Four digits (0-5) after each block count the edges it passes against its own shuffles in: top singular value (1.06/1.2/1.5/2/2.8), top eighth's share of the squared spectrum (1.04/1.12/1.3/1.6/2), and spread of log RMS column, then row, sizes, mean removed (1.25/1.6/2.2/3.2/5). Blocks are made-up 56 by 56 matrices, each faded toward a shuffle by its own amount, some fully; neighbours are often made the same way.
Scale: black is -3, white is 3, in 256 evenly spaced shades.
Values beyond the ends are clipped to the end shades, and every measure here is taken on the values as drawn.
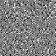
4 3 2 2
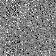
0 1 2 1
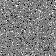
0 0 0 0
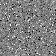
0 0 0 0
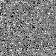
0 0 0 0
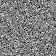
0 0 0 0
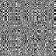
4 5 3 3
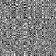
4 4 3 2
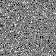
1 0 0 0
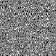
3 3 1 1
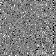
3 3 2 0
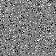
2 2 0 0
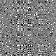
4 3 2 2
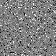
3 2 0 0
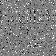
3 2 1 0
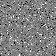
1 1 0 0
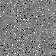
2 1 0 0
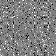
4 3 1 1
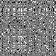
4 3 2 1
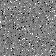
2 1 0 0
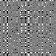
5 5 3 3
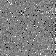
3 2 1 0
